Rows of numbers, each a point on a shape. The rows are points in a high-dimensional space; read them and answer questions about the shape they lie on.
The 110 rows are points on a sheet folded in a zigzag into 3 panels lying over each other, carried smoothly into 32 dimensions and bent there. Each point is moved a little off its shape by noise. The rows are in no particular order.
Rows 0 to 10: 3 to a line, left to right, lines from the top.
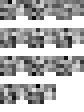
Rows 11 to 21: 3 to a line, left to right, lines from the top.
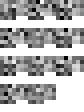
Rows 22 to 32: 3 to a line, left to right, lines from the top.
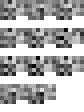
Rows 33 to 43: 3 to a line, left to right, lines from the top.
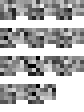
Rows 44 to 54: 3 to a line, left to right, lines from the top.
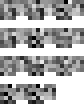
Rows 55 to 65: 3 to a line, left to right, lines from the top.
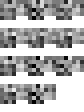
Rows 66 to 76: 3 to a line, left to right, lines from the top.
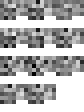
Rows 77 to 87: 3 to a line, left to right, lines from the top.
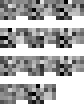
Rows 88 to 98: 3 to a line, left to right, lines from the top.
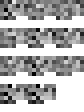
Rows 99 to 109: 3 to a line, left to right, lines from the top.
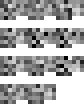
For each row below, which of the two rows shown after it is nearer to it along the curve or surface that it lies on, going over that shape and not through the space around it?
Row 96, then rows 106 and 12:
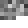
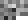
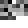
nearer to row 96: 12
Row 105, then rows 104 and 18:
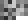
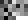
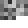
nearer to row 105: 18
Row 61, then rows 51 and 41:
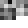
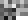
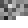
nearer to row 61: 51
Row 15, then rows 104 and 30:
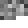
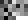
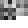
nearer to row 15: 104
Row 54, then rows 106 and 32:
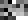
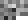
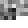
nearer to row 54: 106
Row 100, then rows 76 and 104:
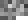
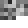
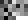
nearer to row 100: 104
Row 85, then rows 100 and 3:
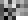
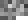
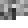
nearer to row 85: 3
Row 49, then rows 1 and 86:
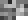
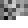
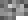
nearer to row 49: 1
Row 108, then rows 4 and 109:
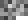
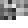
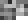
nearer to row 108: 109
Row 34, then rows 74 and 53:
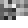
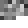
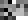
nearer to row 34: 53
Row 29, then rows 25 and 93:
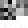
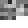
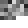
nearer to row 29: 25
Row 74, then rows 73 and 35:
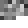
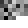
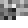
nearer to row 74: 73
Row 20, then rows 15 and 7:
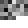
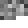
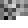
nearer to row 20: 15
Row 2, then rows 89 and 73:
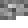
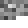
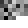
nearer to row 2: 89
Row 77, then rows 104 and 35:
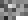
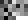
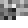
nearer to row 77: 104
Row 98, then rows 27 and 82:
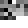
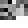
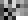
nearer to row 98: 27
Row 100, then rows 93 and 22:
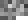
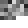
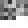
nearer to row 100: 93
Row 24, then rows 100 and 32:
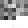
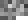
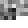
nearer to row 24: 32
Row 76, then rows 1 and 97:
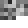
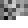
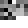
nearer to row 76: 1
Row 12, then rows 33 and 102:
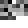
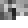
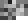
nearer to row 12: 102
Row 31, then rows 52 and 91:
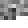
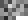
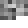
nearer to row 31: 91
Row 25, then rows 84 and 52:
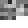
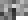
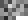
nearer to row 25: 84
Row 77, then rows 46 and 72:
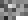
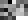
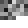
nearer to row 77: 72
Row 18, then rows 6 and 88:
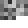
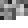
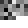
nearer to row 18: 6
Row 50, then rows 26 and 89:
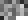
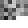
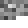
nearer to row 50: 89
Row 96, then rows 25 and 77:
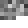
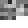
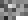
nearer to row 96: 77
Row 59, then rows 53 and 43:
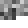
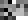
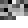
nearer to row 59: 53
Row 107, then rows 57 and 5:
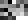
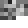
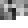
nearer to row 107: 57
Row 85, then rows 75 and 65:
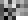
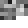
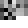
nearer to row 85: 65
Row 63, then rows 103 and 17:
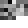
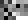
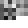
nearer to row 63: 103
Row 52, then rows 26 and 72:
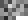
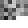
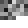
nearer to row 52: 72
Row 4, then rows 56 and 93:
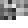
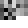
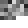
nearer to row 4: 56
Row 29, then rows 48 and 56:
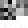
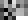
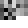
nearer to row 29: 48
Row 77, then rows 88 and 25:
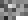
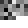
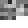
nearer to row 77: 88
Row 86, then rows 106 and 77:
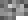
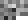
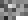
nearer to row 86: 77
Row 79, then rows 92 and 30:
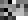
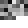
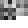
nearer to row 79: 92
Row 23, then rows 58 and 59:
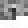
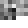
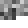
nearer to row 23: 59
